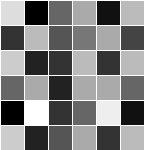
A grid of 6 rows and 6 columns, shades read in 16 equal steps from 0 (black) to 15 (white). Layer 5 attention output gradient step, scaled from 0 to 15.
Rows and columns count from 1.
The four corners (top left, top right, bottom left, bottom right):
13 11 12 11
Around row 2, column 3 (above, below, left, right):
6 3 11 7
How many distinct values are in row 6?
6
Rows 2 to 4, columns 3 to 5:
5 7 10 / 3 11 3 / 2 10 10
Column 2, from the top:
0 11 2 10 15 2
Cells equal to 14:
1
